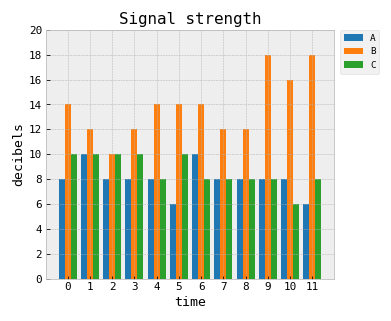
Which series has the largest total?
B
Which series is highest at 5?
B
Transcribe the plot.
Title: Signal strength
x-axis: time, ticks 0 1 2 3 4 5 6 7 8 9 10 11
y-axis: decibels, ticks 0 2 4 6 8 10 12 14 16 18 20
Legend: A, B, C
Values:
A: 8 10 8 8 8 6 10 8 8 8 8 6
B: 14 12 10 12 14 14 14 12 12 18 16 18
C: 10 10 10 10 8 10 8 8 8 8 6 8
